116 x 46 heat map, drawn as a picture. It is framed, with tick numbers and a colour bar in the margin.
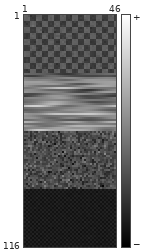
The table splits into 4 rows of 1 panel. Panel 1,1: low, checkered. Panel 2,1: middling, streaked across, strong in contrast. Panel 3,1: low, fine-grained. Panel 4,1: very low, checkered, faint in contrast.
